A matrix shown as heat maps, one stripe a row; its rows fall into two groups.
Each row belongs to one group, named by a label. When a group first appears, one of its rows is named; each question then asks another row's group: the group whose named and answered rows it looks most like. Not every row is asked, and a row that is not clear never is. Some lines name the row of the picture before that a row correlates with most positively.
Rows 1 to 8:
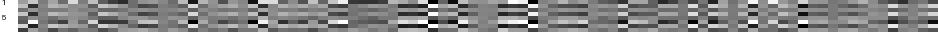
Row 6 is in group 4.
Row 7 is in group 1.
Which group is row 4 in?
1
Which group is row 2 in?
1
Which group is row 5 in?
4
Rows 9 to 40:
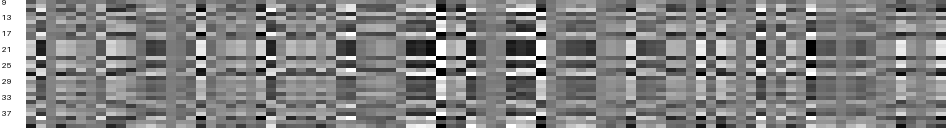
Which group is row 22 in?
1
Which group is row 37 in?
1
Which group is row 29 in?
1
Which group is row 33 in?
1
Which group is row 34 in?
4
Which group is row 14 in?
1
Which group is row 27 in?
4
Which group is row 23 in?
4
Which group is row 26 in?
4
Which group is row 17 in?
4
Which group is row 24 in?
1
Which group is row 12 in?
1
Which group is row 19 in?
1
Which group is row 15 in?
1
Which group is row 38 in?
4
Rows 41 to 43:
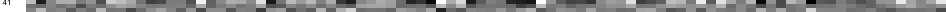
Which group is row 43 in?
4
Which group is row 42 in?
1
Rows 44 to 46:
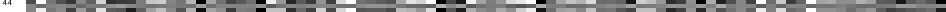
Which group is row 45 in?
1
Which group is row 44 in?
4
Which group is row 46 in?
4
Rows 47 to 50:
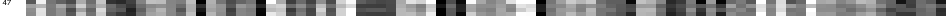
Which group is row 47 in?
4
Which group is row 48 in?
4
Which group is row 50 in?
4
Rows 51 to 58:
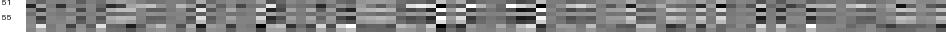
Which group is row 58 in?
4
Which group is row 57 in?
4
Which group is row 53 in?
1
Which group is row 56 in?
1
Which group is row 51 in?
1
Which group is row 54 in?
4
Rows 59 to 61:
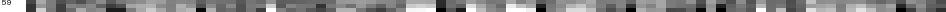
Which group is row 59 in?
4
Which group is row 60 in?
4
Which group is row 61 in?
4
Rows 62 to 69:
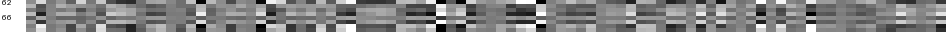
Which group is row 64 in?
1
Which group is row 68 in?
4
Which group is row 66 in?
4
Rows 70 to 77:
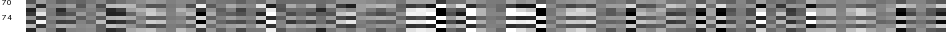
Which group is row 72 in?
4
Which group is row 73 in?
4
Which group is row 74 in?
1
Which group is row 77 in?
4
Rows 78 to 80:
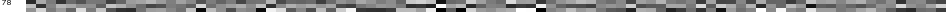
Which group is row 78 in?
4
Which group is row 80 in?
4
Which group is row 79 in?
1
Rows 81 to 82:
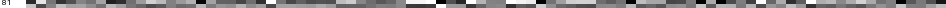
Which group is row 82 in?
1
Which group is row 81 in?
4
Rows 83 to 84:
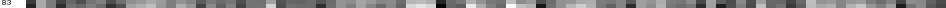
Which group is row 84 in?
4
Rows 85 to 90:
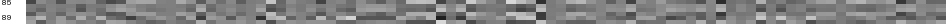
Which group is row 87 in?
1
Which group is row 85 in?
4
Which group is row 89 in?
4
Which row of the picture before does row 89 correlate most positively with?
84
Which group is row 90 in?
1
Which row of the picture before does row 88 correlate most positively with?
84
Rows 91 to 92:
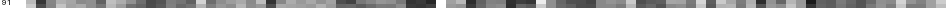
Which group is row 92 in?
1
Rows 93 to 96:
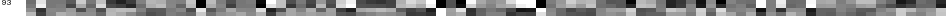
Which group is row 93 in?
4
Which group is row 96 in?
1
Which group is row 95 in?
1
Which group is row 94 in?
4
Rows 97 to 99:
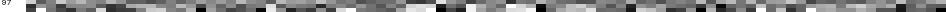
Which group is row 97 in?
1
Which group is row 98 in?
4
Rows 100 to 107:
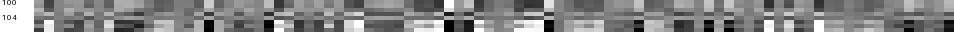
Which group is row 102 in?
1
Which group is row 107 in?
4
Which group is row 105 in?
4
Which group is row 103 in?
4
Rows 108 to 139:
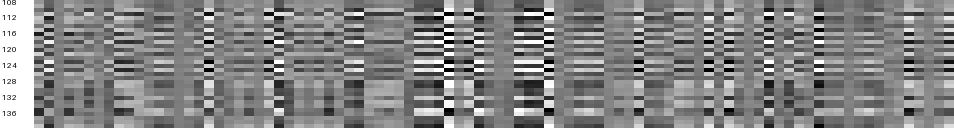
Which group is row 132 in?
4
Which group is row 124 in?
1
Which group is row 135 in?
4
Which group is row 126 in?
1
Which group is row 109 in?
1
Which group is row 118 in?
4
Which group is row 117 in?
1
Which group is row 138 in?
1
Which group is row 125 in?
4
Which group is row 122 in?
4
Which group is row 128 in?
1
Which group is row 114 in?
4
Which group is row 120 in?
4
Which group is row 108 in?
1
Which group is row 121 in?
1
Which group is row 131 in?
1
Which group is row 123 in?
4
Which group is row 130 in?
1
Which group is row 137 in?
1
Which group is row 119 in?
1
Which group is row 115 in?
1
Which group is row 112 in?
1
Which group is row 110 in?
1
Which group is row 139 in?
1
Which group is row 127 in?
4
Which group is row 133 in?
1
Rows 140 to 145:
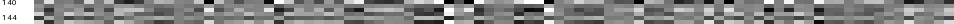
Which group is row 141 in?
1
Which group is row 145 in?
1
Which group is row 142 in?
1
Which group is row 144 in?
4
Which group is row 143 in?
1
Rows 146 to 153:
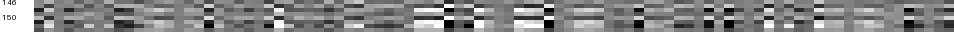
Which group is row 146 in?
4
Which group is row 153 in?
4
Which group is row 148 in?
4
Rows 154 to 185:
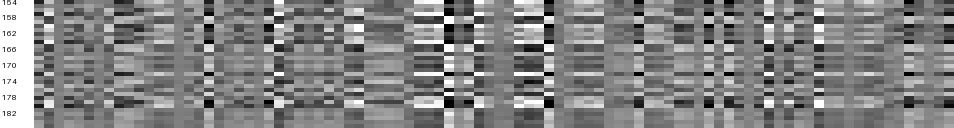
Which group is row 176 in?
4
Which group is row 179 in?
4
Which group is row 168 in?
1
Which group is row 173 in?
1
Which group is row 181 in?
1
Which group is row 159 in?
1
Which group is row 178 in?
4
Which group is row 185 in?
1
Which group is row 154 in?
4
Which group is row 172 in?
4
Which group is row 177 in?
1
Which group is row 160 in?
4
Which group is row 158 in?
1
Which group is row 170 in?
1
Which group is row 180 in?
4
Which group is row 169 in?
1
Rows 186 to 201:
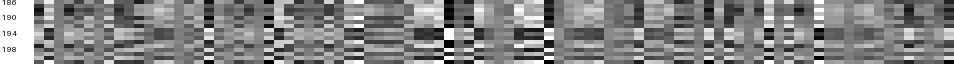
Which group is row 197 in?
4
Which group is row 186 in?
4
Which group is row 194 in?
1
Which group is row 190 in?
4
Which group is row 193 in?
1
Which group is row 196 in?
4
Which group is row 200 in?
1
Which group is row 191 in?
4
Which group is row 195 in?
1
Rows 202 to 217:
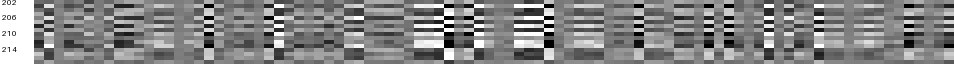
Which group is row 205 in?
1
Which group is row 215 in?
1
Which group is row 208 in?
4
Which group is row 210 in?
4
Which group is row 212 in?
4
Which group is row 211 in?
4
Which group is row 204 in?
1
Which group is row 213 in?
4
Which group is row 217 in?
4
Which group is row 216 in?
1
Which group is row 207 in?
1
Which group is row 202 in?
1
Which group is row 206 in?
4
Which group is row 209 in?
1
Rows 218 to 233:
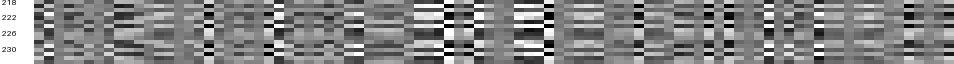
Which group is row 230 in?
1
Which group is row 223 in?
1
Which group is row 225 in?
1
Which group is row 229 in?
4
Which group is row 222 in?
4
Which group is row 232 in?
1
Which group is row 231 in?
4
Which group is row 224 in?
4
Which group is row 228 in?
4
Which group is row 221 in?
4
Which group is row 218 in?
1
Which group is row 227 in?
1
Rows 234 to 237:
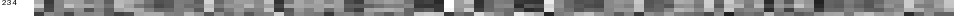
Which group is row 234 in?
1
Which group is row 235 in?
1
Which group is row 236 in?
1
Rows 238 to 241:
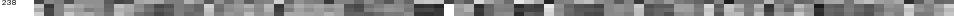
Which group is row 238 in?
4
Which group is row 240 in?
1
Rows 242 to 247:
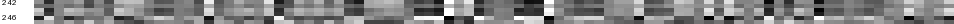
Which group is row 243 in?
1
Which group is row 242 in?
1
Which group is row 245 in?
1
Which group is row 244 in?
1
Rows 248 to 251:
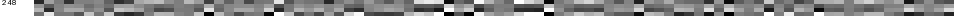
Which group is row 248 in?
4
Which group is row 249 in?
1
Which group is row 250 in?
1
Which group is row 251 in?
4
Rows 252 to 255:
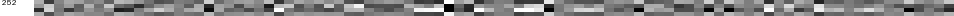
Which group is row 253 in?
4
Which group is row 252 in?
1
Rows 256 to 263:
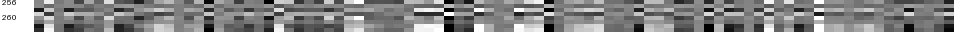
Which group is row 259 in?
1
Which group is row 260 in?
4
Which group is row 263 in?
4
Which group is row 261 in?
4
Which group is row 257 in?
1
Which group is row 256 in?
4
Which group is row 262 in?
4
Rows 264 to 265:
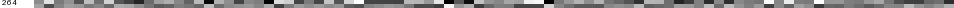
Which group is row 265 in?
1
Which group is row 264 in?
4
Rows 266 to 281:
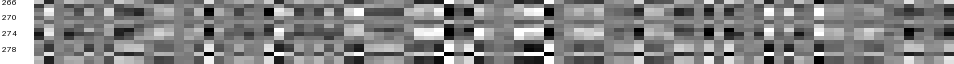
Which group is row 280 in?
1
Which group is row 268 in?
4
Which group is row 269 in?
4
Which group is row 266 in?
1
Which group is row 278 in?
1
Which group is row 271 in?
1
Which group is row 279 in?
4
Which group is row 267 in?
4
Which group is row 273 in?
4
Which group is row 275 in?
4
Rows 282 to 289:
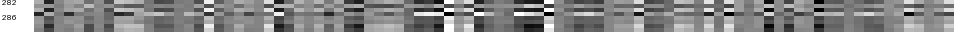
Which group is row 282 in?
1
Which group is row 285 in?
4
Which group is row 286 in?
1
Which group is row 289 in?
1
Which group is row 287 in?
1
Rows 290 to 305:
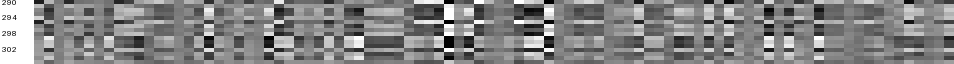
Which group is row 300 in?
4
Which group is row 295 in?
4
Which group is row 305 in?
1
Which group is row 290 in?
4
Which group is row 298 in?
1
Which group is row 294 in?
1
